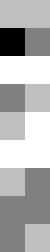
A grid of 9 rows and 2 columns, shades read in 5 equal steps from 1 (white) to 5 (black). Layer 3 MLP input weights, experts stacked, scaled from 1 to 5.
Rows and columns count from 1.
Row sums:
4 8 2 5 3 2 5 6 5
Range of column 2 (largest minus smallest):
2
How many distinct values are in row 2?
2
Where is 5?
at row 2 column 1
